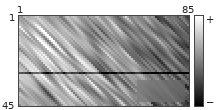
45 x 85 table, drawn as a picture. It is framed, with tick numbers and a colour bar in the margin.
Calmest part: bottom right. Odd lines: row 29. Grain: diagonal, down to the right. Slope: up to the left. Odd patch: calmer, in the bottom right.
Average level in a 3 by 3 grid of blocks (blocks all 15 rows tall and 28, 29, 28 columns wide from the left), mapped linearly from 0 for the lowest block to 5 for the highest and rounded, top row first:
5 3 1 | 5 3 0 | 4 3 1
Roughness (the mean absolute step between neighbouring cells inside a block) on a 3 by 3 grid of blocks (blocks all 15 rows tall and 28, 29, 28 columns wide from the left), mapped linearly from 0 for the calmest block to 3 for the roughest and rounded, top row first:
211 / 322 / 120
